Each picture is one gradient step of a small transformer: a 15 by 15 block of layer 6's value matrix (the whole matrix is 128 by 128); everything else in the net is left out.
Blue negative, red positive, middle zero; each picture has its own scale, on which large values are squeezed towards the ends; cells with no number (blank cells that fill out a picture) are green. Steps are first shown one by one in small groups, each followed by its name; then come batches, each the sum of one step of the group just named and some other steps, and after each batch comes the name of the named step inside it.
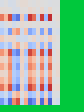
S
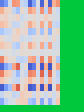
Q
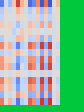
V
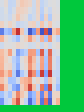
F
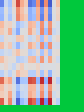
V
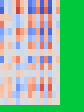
V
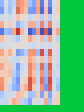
F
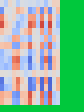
Q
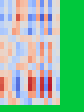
F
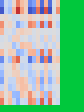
F
